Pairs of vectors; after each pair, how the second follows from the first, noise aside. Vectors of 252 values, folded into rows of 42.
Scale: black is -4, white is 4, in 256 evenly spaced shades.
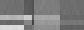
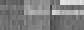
reversed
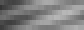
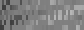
partly zeroed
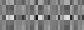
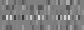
partly zeroed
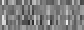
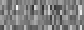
reversed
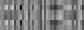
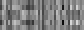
reversed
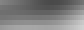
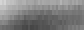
reversed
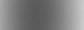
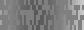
partly zeroed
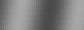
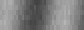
reversed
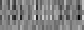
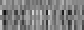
reversed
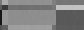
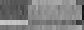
reversed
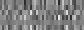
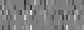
partly zeroed
